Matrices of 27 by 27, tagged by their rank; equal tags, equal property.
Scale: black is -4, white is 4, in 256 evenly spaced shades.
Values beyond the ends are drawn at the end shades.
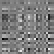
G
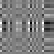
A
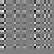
A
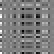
A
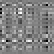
G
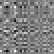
G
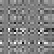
G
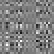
G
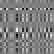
A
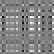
A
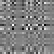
G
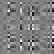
G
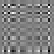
A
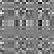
G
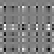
A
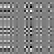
A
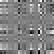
G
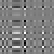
A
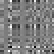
G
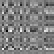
G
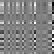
A
